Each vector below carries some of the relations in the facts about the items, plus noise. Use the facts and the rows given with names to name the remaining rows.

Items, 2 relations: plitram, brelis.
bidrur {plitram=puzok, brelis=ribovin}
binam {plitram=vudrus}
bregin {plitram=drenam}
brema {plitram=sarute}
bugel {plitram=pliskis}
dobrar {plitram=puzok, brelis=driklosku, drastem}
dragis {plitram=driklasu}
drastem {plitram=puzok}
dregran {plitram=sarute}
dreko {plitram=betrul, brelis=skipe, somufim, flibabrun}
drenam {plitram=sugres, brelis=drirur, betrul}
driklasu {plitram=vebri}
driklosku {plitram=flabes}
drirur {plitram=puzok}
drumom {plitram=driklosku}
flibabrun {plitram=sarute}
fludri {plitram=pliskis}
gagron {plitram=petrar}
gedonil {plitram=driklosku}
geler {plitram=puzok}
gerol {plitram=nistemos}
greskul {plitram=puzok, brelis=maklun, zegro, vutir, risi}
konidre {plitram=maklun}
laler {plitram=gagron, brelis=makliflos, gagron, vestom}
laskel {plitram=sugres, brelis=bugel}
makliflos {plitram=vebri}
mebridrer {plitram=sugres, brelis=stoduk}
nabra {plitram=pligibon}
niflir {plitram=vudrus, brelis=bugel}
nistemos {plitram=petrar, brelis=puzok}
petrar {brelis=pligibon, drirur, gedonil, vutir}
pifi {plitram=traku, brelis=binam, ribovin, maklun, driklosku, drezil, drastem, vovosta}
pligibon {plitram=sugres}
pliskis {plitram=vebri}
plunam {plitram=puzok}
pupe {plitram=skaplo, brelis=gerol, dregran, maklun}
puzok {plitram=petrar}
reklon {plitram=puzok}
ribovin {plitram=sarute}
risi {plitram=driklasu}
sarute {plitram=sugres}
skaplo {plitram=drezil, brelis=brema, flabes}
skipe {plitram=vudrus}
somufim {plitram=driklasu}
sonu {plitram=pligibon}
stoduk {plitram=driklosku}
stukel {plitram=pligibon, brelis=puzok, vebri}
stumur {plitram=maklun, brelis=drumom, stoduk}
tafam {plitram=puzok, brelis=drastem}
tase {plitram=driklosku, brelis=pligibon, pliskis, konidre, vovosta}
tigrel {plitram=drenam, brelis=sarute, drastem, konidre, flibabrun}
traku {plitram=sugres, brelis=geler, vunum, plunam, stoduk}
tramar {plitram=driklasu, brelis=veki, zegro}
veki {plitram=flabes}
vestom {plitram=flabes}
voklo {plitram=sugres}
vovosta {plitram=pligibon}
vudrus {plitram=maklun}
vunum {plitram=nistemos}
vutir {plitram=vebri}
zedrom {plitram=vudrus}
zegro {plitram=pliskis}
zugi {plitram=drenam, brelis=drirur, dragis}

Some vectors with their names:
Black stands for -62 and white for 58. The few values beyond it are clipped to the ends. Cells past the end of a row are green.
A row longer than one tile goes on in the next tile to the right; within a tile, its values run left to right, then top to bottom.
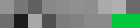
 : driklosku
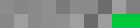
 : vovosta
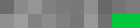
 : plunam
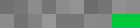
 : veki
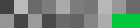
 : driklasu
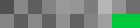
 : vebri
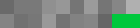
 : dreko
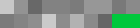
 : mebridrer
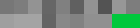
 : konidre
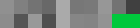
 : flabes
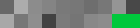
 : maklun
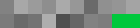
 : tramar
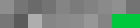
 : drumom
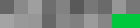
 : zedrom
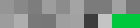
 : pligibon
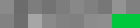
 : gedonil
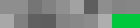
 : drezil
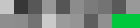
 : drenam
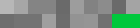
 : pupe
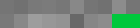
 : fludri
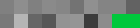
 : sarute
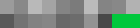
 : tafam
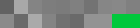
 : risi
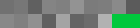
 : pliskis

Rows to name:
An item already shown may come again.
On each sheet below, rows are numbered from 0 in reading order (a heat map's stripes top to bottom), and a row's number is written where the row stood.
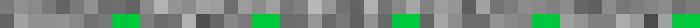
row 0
dregran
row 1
tramar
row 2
drastem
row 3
niflir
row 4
sugres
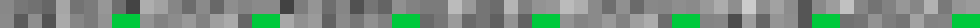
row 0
flabes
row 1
stumur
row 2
skipe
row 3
drastem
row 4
stumur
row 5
bidrur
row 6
tase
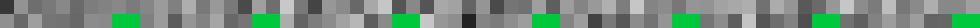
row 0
somufim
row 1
ribovin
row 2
traku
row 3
vudrus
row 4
petrar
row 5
greskul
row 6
pifi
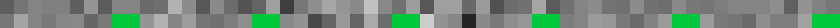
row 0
flibabrun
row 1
drirur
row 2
puzok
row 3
vudrus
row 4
vutir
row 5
betrul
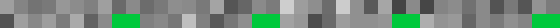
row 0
laskel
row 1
zegro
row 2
skaplo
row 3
skipe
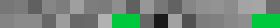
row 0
pliskis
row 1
driklosku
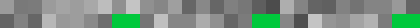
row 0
stukel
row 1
brema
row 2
stoduk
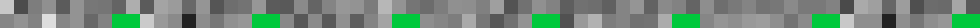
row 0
zugi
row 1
vudrus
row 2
vebri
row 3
zegro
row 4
bugel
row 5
voklo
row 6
vudrus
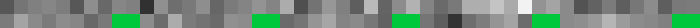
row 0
flibabrun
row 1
somufim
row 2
tigrel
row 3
nistemos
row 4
bregin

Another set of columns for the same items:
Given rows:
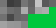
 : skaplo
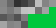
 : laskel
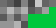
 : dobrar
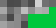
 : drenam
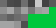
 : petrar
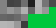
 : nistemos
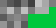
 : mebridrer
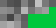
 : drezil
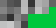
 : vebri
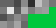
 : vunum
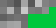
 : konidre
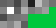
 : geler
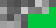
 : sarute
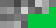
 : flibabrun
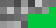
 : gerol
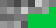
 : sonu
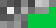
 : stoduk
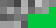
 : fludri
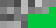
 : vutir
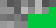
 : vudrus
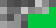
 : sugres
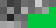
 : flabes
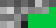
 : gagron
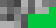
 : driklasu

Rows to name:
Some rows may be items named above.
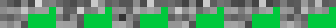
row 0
zugi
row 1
sarute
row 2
betrul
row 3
greskul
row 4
petrar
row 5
maklun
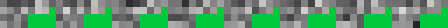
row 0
traku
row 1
stumur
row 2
laskel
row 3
bugel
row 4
dreko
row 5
brema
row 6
pliskis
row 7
laler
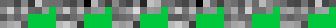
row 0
drastem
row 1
puzok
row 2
stukel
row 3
puzok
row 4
skipe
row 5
petrar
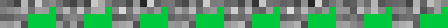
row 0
tramar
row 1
mebridrer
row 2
drirur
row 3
pupe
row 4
drastem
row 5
drirur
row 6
vudrus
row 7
somufim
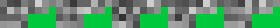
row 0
tase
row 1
niflir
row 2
driklosku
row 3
pligibon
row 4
tramar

